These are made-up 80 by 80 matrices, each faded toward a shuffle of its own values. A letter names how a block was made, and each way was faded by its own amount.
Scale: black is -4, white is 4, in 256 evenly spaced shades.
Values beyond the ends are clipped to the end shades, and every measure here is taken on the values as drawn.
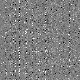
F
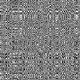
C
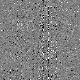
F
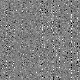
F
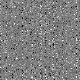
F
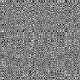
C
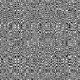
C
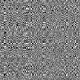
C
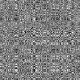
C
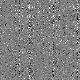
F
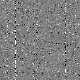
F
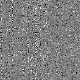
F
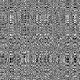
C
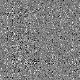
F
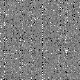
F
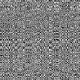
C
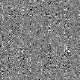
F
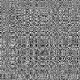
C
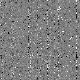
F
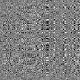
C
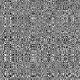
C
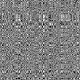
C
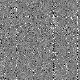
F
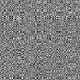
C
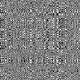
C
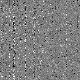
F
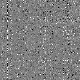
F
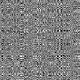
C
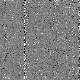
F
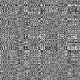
C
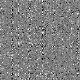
F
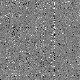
F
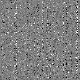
F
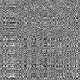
C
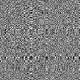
C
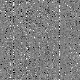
F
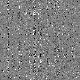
F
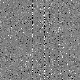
F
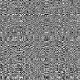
C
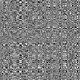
C
